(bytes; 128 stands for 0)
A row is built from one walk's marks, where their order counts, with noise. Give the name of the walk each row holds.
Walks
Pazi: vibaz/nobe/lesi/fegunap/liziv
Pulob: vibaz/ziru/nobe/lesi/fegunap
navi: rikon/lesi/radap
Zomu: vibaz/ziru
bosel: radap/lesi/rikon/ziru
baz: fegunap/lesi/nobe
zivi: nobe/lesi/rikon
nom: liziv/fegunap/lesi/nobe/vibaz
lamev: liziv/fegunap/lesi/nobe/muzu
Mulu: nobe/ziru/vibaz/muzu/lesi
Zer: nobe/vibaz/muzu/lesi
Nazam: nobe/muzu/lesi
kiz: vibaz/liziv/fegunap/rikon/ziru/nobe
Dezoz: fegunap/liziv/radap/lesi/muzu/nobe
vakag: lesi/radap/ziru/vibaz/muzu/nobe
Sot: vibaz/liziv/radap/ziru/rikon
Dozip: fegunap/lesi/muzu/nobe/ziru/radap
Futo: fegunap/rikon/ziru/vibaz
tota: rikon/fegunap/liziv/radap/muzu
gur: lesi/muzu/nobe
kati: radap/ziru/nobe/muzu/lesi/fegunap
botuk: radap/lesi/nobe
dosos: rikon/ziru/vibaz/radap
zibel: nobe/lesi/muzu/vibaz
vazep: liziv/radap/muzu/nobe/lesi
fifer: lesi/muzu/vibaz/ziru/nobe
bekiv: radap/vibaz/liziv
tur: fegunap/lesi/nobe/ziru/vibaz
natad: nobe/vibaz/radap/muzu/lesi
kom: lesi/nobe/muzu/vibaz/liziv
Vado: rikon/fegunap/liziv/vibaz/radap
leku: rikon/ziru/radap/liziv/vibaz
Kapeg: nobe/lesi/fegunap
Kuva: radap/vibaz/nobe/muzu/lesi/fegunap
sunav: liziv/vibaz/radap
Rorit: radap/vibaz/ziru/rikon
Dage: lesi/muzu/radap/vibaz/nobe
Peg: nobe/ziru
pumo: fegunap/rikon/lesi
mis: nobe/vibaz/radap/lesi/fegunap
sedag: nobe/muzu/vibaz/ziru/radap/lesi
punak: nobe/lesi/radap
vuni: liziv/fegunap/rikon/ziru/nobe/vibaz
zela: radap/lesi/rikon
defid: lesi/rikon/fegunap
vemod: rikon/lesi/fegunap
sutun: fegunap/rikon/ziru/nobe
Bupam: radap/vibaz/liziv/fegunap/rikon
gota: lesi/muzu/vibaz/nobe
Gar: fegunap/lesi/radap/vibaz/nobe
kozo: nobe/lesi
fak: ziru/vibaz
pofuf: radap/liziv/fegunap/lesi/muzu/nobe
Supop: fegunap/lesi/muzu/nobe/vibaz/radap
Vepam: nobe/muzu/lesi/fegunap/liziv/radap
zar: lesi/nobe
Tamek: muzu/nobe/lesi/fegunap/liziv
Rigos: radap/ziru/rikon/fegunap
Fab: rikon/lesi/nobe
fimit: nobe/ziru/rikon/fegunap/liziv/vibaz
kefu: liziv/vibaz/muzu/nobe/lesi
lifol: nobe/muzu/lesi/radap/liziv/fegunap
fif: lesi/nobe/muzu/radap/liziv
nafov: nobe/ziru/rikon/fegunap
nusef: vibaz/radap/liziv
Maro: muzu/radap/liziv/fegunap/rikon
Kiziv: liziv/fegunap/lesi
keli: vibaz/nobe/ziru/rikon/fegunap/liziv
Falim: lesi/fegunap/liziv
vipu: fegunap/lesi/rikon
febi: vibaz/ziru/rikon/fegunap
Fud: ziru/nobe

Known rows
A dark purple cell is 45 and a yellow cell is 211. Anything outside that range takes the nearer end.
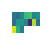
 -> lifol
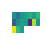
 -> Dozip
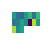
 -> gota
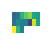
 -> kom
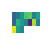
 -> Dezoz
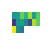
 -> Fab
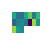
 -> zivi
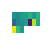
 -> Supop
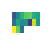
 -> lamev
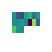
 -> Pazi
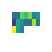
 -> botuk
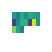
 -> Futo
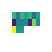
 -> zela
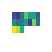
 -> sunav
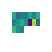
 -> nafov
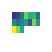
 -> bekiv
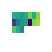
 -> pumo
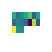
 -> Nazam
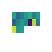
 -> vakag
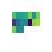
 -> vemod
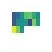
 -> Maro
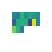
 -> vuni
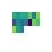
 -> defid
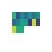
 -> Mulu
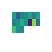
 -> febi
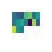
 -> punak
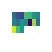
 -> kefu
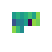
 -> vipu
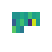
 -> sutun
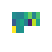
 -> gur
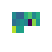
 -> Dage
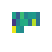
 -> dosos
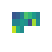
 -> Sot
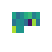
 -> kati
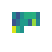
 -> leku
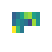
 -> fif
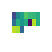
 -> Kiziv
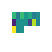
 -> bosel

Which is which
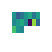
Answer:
fimit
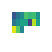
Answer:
pofuf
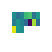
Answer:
Vepam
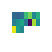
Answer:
zibel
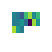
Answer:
Kapeg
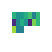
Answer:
navi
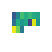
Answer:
nom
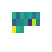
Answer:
mis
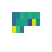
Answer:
tur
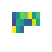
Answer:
zar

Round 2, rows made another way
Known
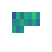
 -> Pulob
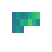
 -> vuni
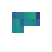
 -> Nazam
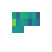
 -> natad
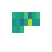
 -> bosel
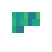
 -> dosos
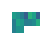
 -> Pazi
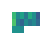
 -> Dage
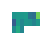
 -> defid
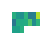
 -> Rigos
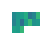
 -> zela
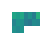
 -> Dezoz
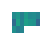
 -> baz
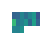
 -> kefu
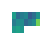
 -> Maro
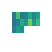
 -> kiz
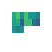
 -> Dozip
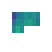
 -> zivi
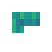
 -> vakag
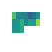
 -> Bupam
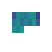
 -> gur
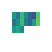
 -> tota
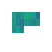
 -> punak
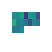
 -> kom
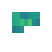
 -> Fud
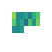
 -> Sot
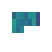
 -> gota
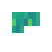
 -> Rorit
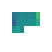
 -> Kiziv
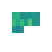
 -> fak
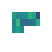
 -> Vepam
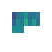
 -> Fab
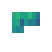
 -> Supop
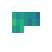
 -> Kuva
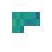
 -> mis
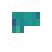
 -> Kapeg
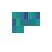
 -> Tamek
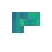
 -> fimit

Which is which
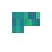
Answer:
vipu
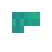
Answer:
Zomu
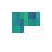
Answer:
navi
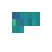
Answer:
vazep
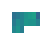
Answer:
kozo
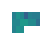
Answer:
zar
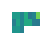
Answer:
pumo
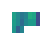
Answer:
fifer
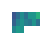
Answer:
lamev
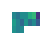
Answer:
zibel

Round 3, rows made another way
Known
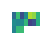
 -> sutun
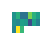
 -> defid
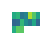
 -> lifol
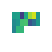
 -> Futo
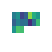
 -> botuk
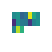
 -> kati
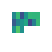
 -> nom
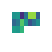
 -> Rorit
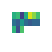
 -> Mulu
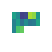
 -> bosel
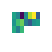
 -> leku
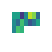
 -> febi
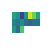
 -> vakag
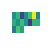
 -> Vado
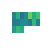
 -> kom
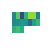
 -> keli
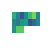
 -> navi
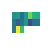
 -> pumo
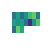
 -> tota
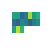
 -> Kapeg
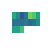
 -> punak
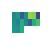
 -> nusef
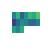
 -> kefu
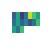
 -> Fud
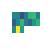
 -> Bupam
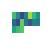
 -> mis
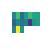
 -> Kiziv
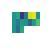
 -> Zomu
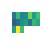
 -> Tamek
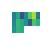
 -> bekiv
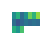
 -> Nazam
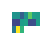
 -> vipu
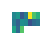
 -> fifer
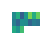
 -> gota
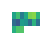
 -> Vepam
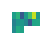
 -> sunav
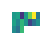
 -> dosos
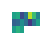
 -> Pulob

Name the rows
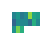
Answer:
fif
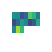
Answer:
zela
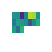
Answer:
fak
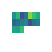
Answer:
kozo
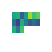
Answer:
Zer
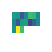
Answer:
vemod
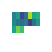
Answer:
zar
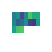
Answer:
Fab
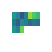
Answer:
Dage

